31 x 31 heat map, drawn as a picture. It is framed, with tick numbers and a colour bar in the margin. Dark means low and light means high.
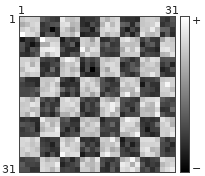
The field is checkered. There is no overall slope. Overall the values sit about 50% of the way up the scale. The histogram has two humps.
